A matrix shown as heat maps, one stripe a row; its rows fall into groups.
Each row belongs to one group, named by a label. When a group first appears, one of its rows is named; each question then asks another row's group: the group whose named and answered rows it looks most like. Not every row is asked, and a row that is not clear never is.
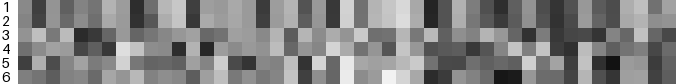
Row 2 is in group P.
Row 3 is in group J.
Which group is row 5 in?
P
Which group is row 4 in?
J
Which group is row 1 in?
P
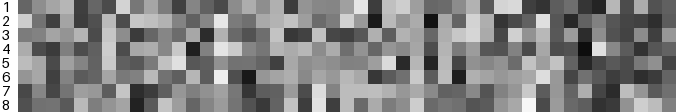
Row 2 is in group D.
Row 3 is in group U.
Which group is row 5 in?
D
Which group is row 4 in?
D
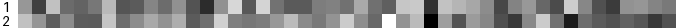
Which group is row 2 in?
D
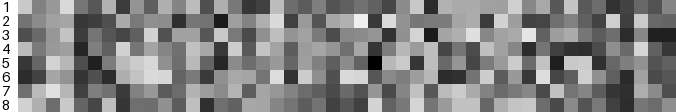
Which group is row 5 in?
J
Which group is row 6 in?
J
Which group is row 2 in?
J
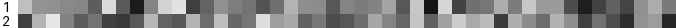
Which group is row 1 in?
D
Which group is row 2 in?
U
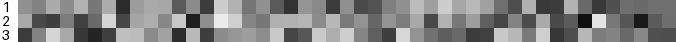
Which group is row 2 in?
D
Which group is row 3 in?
J
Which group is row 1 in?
U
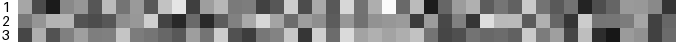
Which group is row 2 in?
J
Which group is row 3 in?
P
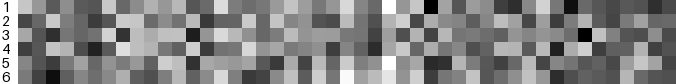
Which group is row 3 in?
D
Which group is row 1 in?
D
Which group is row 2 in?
J
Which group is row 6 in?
P
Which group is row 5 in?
P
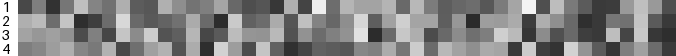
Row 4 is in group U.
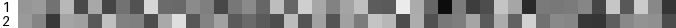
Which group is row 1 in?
J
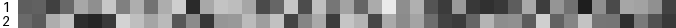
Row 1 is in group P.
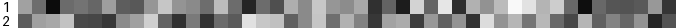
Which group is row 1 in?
D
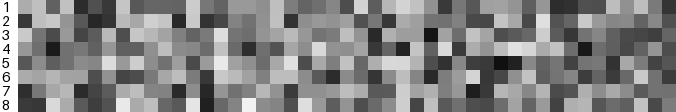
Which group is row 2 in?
J
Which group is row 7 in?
J
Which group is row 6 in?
U
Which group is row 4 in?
D
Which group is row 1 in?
J
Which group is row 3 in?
D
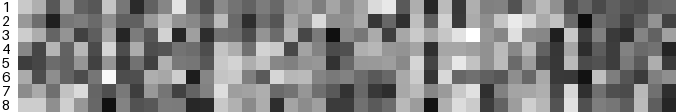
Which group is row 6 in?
D
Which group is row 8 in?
U
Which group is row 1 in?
D
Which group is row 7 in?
U
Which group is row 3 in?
U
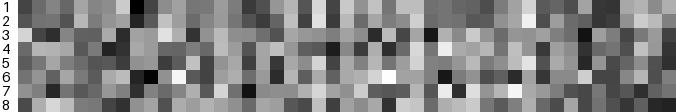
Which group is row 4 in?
U
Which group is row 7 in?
D
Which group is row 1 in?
P
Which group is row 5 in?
U
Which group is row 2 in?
P
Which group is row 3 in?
D
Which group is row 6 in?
P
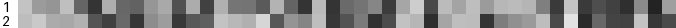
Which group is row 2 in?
U
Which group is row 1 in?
U
